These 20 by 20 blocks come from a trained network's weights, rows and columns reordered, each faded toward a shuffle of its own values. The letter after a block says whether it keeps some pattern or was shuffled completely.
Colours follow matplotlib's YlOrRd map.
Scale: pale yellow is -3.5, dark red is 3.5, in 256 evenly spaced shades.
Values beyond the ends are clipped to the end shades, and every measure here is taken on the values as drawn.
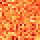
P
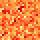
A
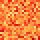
P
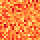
A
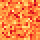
A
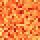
P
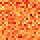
P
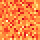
A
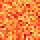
A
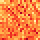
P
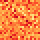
A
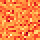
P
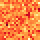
A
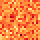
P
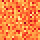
P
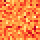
P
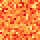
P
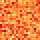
A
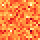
P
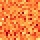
A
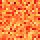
A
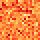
A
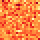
A
